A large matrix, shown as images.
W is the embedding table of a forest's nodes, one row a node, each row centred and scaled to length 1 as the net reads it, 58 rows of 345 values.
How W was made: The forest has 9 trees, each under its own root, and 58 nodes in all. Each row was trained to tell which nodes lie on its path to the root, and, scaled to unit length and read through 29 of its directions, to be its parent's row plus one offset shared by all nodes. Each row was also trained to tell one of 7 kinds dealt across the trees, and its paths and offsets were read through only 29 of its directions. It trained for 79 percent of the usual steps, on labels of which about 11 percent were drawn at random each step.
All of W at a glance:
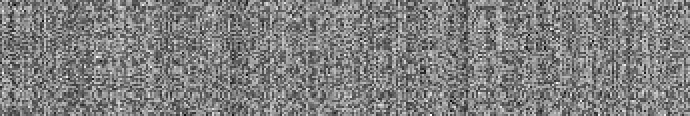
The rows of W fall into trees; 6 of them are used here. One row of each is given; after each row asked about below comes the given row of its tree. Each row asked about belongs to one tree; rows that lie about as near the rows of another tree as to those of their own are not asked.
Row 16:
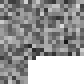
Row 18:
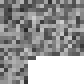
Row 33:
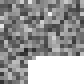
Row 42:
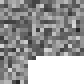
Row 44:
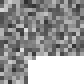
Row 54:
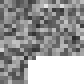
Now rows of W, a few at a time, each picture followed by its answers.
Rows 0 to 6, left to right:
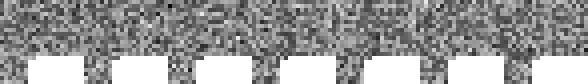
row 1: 33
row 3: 42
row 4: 42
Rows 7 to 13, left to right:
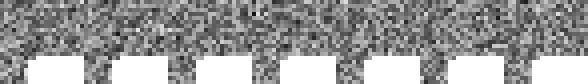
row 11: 54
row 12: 33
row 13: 54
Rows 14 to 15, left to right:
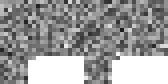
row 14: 18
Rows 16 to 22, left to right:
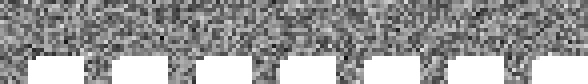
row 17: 54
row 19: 54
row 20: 33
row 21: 33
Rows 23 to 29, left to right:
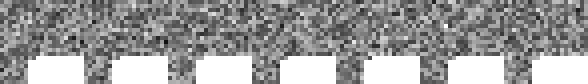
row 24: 33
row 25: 54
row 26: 16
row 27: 54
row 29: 33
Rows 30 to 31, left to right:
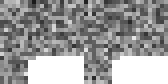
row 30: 42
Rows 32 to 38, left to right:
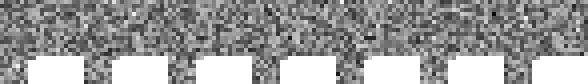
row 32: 33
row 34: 33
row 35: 16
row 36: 33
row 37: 54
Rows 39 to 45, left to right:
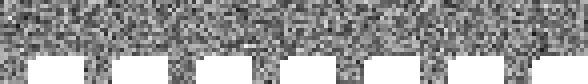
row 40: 44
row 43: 16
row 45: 42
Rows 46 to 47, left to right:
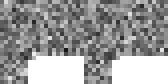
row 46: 54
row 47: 54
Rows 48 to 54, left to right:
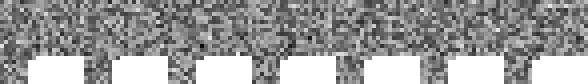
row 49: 18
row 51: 42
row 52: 42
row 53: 33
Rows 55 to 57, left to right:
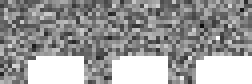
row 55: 54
